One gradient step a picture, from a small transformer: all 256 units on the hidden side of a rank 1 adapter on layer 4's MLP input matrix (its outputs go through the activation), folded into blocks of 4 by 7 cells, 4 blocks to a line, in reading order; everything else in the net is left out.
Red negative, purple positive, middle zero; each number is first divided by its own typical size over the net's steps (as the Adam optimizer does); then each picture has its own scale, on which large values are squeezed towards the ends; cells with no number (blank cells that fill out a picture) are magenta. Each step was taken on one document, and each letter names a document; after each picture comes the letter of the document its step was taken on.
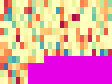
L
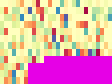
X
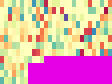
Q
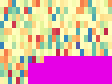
L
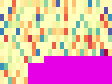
Q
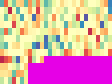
L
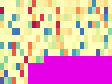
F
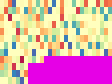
L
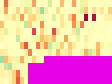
X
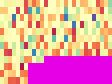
X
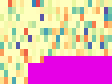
Q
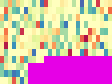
L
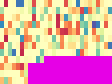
F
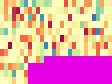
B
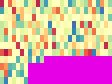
B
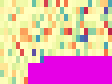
Q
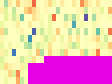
X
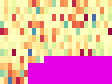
X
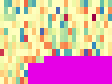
X
